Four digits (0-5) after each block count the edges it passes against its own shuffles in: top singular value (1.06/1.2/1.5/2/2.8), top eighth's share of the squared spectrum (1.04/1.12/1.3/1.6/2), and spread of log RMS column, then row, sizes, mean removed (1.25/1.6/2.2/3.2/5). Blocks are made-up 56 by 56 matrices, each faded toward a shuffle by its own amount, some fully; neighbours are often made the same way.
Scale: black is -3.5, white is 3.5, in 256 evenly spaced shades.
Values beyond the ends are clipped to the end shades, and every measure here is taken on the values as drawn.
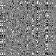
4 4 3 1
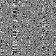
3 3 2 1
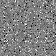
2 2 1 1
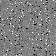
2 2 1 0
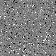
1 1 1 0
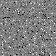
2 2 1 0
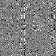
4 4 2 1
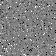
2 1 0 0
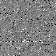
3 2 0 1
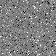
0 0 0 0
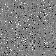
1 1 1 1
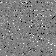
1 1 0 1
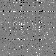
3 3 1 2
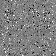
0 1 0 1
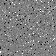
0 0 0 0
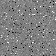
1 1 1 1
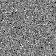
0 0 0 0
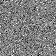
0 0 0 0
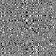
4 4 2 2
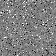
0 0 0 0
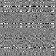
4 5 1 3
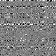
4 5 1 3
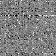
3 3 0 2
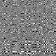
4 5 2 3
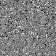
0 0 0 1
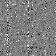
2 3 2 1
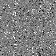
0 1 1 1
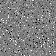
2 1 0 0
